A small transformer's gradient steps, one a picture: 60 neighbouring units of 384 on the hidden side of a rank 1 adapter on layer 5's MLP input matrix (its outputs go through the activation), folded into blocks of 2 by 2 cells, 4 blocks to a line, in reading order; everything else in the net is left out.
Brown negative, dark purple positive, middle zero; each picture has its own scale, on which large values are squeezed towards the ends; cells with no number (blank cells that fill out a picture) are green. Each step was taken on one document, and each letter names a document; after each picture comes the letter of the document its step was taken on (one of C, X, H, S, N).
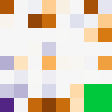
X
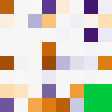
X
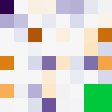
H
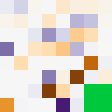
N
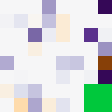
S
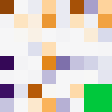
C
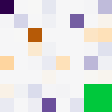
H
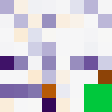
C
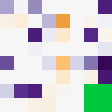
S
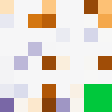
X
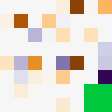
S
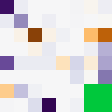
H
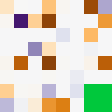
X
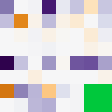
C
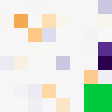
S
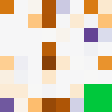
X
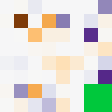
S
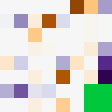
S
